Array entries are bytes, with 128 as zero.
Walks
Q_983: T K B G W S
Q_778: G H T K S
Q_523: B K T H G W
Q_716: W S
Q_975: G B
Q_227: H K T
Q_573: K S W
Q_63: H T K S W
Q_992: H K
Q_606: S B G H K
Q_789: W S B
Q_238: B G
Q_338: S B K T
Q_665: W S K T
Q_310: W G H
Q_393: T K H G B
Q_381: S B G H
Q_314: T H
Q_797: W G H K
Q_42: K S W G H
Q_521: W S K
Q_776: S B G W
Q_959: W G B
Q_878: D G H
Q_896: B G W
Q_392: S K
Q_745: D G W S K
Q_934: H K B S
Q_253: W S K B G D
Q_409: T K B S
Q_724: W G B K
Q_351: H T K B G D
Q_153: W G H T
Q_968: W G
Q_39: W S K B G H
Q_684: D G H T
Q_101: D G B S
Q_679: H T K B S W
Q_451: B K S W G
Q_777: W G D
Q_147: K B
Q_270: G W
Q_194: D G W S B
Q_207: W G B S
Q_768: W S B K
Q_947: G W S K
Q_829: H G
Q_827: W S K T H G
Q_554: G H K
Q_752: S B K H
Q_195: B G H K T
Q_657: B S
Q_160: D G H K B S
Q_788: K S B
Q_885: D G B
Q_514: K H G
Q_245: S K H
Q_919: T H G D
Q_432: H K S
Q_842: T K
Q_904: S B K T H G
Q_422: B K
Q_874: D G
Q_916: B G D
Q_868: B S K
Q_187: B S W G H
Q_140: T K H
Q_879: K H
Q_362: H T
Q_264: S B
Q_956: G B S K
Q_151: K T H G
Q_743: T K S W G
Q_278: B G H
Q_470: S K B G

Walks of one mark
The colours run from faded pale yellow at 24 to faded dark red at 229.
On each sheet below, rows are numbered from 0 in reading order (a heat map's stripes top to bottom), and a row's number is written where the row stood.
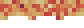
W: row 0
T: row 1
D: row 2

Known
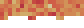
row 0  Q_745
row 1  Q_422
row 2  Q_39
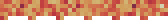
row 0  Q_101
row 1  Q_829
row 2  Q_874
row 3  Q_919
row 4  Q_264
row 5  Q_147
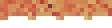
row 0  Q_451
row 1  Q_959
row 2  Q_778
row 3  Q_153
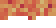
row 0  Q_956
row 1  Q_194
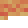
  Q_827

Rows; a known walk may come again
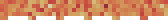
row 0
Q_451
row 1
Q_842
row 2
Q_745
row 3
Q_789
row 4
Q_39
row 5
Q_788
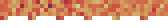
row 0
Q_194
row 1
Q_874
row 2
Q_147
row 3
Q_919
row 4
Q_768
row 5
Q_934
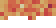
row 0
Q_151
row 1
Q_101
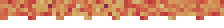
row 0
Q_956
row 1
Q_264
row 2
Q_432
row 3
Q_959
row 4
Q_829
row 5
Q_422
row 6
Q_827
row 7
Q_868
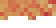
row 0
Q_778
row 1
Q_409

